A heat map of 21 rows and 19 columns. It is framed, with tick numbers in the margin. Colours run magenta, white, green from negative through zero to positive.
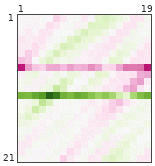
Histogram: heavy tails on both sides. Ninth with the lowest average: middle right. Odd lines: rows 8 and 12.
